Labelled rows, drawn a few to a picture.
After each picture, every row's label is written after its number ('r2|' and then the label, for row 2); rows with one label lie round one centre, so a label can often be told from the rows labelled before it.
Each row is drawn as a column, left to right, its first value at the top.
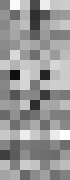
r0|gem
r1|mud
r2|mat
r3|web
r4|mud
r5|mat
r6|mat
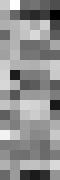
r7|mat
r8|mud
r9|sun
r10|sun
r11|sun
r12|web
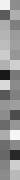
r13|mud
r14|gem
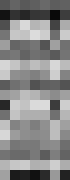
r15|web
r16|sun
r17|sun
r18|sun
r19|sun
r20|web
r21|sun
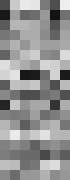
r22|web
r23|mat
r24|mud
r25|mud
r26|gem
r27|web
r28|mud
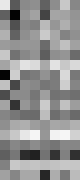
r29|mud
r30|web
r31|gem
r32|gem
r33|sun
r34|gem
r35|mat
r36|gem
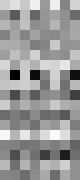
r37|mat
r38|mud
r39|mat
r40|mud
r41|gem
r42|mat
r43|gem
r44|mud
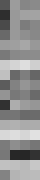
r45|web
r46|gem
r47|gem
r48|gem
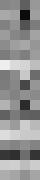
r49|gem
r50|gem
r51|web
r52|gem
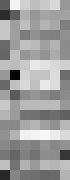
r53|sun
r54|mud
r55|mat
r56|mat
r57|mat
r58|mat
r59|gem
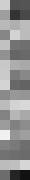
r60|mat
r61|sun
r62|sun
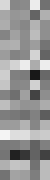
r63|mat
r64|gem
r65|gem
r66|mud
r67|gem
